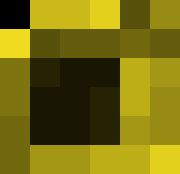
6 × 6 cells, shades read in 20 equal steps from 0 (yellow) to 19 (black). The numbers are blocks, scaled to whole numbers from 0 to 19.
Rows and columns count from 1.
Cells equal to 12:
2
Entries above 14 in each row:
1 0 3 3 3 0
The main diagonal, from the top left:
19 12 17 16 6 1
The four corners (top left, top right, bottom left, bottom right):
19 7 10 1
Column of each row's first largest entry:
1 2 3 2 2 1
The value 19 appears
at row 1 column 1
